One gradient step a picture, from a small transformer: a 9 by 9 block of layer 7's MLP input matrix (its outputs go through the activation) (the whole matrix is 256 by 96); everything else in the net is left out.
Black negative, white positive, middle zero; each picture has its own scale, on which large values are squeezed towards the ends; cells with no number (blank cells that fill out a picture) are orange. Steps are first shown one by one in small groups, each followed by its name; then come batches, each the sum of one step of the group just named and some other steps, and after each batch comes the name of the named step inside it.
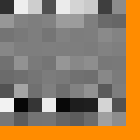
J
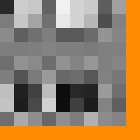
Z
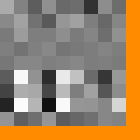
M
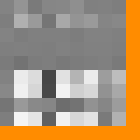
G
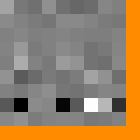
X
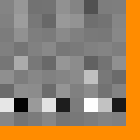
M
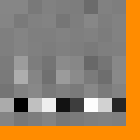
M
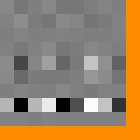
X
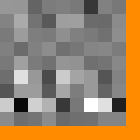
M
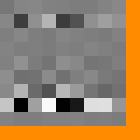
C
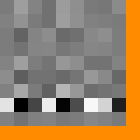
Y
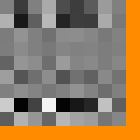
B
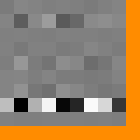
C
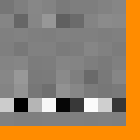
C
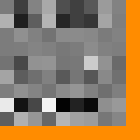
B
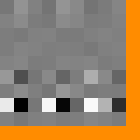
Y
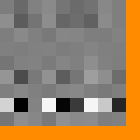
B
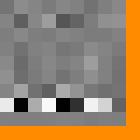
C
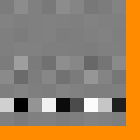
Y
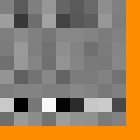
B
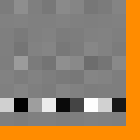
Y
